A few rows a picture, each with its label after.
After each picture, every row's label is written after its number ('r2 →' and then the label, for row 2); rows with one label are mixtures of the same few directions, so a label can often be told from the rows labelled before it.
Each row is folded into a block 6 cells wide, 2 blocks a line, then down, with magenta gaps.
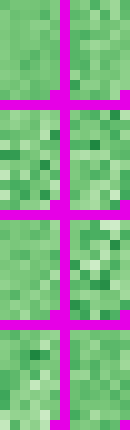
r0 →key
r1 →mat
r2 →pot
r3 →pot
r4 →pot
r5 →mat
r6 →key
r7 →pot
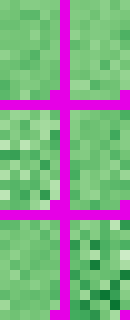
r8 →mat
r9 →pot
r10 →pot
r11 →pot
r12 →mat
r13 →pot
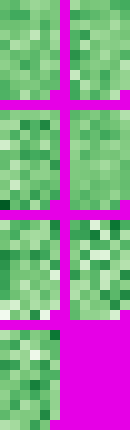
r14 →mat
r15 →mat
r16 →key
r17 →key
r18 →key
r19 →mat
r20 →key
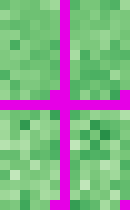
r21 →mat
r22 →key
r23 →pot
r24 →key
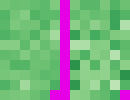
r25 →pot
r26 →pot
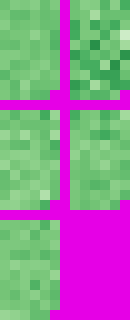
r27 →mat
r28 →pot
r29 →pot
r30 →key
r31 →pot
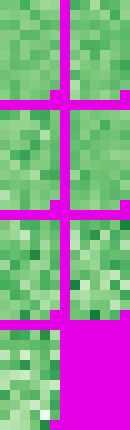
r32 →mat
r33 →mat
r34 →mat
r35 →pot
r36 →mat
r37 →pot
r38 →pot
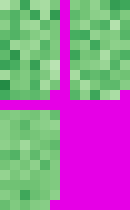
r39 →mat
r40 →mat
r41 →pot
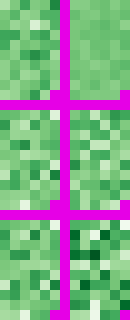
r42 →key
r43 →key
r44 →pot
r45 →mat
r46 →pot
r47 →pot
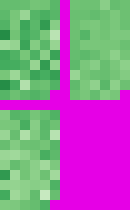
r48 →pot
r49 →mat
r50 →pot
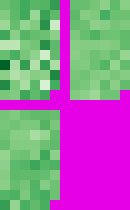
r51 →pot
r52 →pot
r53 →key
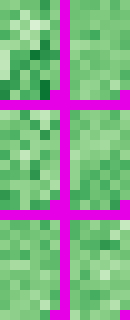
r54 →key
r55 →pot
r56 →mat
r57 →key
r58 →pot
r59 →key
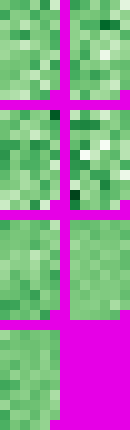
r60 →pot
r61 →key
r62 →key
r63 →mat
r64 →key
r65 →pot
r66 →mat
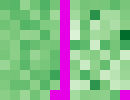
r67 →mat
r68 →pot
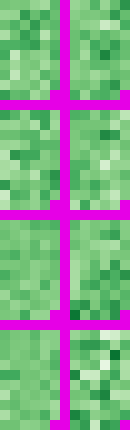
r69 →key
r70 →key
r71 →mat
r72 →key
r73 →mat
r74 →key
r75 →pot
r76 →mat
